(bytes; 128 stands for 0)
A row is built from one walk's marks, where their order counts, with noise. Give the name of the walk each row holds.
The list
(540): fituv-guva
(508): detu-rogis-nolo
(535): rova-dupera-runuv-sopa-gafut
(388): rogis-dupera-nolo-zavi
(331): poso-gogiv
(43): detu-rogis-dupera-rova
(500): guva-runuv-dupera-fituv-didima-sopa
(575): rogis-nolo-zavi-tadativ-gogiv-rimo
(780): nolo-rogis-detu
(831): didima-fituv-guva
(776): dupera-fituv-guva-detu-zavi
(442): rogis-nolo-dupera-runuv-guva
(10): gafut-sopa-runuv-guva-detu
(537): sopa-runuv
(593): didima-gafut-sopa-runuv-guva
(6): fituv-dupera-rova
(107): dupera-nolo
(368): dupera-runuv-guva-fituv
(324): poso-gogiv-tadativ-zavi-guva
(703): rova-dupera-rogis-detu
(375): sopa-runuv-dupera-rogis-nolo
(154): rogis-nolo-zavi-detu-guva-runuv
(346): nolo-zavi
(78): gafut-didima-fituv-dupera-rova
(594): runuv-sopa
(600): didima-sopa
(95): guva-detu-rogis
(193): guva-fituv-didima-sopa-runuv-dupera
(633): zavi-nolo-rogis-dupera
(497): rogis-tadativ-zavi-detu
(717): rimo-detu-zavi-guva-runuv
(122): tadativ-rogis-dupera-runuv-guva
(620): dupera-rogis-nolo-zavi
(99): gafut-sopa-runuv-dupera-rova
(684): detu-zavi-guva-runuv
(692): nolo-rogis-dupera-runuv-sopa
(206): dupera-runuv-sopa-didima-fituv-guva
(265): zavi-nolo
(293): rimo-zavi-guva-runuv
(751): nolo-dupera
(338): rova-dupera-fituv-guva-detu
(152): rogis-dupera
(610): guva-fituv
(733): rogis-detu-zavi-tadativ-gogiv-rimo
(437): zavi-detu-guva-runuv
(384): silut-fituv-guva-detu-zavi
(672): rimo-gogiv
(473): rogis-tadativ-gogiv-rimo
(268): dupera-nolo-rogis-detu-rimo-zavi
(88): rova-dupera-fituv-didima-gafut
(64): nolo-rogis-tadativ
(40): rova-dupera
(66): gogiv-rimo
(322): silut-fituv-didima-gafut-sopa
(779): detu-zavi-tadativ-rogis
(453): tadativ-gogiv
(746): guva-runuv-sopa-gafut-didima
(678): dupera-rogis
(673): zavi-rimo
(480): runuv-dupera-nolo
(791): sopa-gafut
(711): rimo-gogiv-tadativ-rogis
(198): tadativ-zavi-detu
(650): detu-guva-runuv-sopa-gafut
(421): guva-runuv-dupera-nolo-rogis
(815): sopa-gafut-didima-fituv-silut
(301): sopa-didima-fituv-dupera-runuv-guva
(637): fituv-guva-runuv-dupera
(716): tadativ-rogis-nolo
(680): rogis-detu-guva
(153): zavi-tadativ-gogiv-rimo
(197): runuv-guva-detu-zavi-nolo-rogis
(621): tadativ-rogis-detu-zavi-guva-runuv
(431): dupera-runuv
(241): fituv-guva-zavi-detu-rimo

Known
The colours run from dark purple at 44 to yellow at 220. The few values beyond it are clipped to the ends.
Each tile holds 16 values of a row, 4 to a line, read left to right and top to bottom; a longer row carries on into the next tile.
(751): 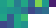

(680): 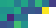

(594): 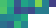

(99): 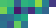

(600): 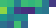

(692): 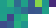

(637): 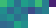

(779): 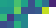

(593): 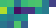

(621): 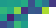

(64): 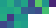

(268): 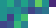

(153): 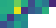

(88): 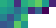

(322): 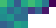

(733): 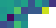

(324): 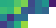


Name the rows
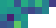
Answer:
(152)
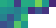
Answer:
(338)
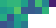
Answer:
(265)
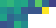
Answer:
(95)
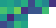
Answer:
(716)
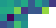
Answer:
(497)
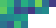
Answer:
(537)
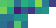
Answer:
(10)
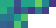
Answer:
(206)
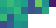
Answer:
(346)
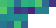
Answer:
(301)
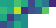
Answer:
(198)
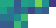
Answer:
(368)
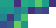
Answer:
(703)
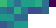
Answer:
(384)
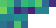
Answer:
(815)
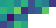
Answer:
(473)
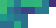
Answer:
(831)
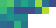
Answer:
(746)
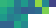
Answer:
(197)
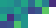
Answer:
(43)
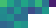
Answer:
(540)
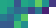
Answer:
(431)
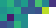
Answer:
(154)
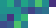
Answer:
(620)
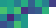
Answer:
(122)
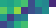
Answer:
(453)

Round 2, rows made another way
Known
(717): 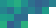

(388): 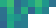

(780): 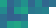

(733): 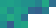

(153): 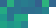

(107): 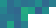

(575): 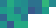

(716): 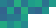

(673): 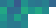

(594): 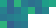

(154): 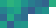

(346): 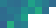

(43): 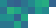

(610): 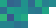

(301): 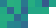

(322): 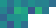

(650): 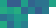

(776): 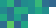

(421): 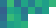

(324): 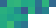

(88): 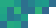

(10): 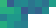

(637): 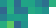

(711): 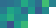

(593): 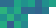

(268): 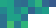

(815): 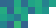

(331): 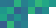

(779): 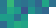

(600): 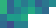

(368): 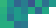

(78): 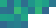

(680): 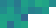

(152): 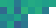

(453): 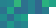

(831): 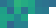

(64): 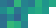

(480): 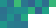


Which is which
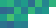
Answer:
(500)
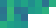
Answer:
(442)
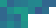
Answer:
(508)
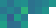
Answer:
(66)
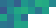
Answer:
(95)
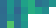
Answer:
(751)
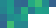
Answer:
(620)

